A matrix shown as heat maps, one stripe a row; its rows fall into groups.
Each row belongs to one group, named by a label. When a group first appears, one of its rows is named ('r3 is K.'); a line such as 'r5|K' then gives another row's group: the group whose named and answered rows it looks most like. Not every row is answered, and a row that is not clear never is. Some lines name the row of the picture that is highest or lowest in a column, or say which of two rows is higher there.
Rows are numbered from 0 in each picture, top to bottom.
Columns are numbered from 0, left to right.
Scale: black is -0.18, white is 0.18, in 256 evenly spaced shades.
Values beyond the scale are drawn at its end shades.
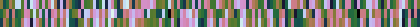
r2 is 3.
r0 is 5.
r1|3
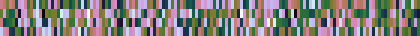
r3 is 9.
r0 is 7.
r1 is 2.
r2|7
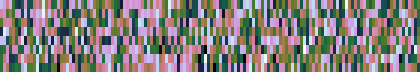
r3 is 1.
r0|9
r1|5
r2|1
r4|7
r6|2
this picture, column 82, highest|0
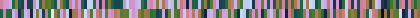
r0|9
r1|3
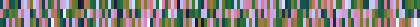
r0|2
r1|7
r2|3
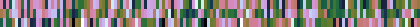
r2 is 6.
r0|5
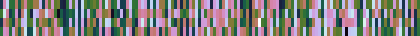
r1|1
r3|1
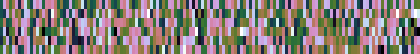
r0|1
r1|3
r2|6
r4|3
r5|3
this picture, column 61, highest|5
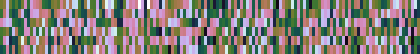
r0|2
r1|2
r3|3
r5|3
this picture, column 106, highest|5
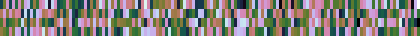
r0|3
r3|5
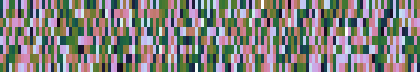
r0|1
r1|1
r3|3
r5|2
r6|7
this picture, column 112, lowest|0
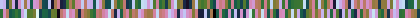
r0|7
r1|2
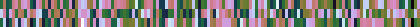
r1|7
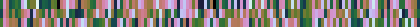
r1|3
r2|1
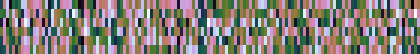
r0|2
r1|3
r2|6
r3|1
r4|2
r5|3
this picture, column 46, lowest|2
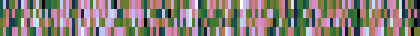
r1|3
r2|2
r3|6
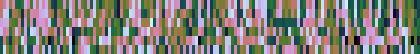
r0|9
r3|5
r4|6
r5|1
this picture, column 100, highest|3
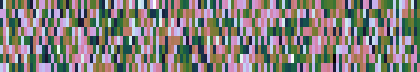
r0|1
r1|7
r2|2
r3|9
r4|1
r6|6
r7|9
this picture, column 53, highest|2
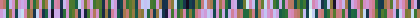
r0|7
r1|7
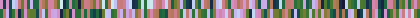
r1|1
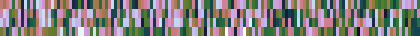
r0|5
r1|9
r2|9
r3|6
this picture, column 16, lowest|3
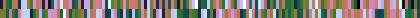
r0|6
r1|7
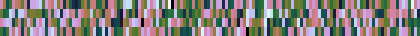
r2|9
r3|5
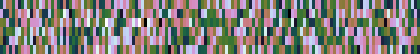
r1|7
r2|2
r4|5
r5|3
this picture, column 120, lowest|0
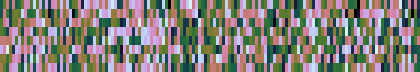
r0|3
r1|6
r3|5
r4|5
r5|9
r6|5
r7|5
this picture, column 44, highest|0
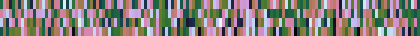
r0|1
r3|6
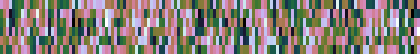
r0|9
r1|2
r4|7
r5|6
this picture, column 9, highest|3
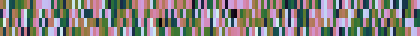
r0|9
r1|1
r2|1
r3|5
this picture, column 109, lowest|3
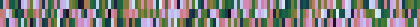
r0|2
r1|9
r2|7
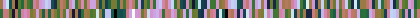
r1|2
